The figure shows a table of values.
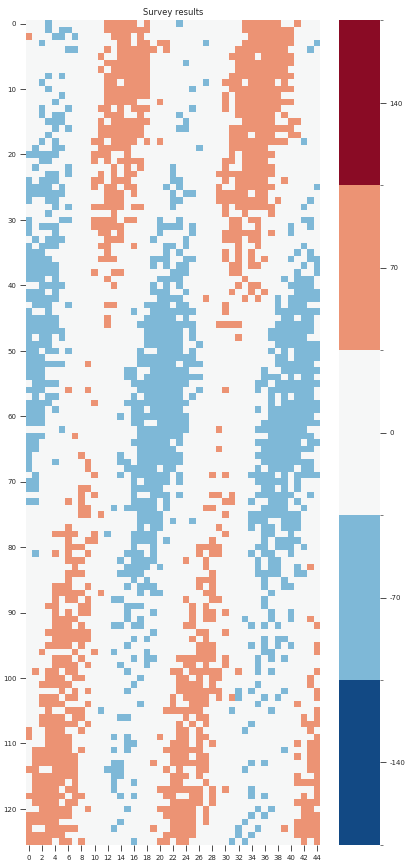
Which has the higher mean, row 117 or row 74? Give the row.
117
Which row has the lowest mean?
55
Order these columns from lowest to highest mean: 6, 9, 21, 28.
21, 9, 28, 6
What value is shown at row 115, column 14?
-70
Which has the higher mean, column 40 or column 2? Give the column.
2
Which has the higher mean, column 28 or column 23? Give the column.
28
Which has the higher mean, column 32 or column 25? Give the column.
32
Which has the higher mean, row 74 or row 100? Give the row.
100
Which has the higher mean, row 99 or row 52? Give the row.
99
